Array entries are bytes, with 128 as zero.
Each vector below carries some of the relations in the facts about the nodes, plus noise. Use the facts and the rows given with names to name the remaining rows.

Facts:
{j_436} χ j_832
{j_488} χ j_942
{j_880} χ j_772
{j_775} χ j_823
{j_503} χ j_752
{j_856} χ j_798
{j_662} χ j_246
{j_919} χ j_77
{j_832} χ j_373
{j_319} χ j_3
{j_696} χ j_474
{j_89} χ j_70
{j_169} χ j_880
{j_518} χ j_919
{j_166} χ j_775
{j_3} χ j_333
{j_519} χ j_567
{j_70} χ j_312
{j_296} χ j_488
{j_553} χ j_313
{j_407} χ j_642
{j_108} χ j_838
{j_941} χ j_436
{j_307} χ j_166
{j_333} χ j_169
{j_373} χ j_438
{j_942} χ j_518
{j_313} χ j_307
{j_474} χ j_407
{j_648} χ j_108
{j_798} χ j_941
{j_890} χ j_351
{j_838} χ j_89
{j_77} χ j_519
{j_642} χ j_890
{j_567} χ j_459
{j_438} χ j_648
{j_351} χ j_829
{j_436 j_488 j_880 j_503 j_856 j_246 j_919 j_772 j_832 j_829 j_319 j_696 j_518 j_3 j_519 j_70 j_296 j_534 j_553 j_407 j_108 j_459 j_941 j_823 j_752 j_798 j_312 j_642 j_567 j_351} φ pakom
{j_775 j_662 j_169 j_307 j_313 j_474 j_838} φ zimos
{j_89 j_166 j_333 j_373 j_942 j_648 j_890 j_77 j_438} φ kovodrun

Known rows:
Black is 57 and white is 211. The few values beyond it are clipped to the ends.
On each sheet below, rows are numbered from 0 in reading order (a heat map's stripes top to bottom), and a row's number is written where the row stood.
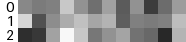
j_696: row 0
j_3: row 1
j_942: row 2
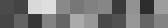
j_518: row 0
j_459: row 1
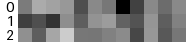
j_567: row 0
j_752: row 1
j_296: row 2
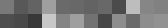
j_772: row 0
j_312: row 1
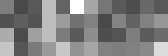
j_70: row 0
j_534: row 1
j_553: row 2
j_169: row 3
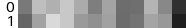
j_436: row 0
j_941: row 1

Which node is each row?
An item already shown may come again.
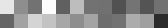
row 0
j_108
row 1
j_941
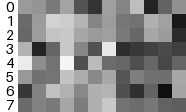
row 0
j_642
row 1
j_941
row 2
j_941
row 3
j_307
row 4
j_108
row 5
j_319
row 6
j_919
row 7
j_856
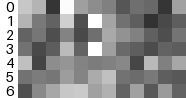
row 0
j_648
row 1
j_838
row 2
j_351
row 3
j_70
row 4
j_880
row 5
j_856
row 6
j_798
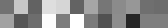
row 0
j_832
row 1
j_89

